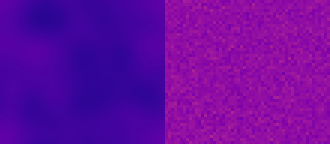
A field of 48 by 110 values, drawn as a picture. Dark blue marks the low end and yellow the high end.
The table splits into one row of 2 panels. Panel 1,1: very low, smooth, faint in contrast. Panel 1,2: low, fine-grained, faint in contrast.
